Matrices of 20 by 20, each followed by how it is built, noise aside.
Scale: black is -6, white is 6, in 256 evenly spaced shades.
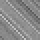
Toeplitz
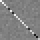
diagonal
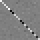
diagonal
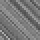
Toeplitz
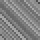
Toeplitz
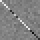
diagonal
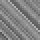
Toeplitz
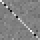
diagonal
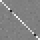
diagonal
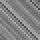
Toeplitz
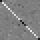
diagonal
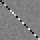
diagonal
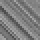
Toeplitz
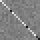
diagonal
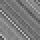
Toeplitz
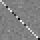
diagonal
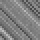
Toeplitz
